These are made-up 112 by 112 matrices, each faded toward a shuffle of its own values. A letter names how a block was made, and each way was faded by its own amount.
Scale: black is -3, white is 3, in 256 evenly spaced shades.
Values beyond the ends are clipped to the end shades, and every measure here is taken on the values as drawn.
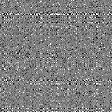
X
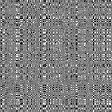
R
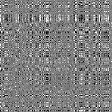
R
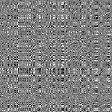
R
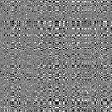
R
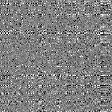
X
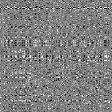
X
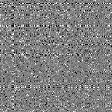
X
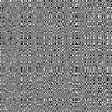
R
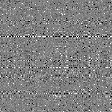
X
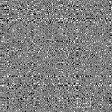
X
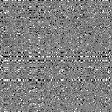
X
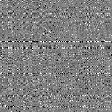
X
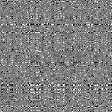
X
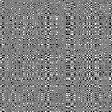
R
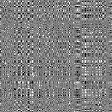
R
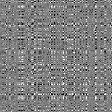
R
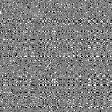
X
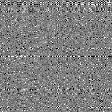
X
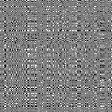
R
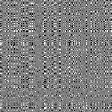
R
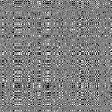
R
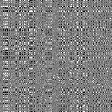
R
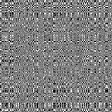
R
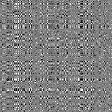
R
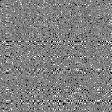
X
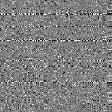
X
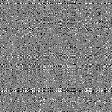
X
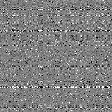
X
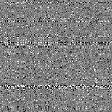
X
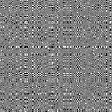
R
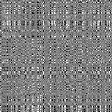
R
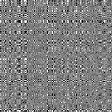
R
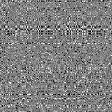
X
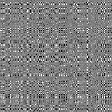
R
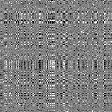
R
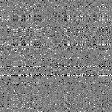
X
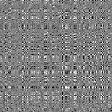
R
